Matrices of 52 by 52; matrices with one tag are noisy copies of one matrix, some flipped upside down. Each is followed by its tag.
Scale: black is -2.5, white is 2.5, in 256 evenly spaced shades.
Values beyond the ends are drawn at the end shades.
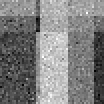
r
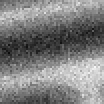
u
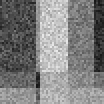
r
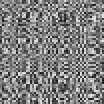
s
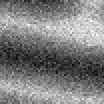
u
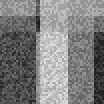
r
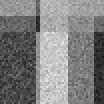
r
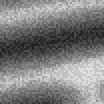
u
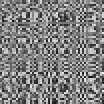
s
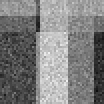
r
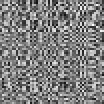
s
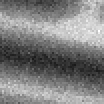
u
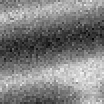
u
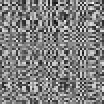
s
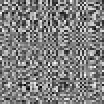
s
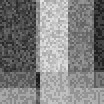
r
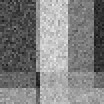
r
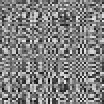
s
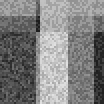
r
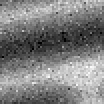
u
